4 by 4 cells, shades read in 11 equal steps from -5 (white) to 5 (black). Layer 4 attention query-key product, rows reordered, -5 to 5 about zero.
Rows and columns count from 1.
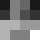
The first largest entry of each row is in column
1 1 3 2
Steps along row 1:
down up up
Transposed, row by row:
4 3 -2 -2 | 0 0 -2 0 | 1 2 -1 0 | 4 3 -1 -5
